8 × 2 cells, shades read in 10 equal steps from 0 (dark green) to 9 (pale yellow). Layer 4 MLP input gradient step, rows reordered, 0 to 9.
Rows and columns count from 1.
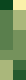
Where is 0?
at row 1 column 1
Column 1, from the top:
0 3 3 3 3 4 6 6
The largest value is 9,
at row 1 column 2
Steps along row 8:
down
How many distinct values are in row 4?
2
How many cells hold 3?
4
